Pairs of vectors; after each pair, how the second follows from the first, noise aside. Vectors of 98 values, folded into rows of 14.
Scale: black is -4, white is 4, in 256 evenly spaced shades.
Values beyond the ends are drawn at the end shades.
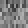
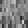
wrapped around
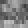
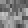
wrapped around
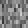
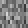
reversed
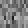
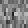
wrapped around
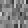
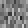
wrapped around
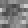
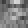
wrapped around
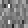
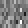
wrapped around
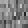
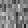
wrapped around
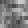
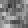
reversed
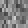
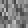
wrapped around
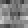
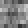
reversed
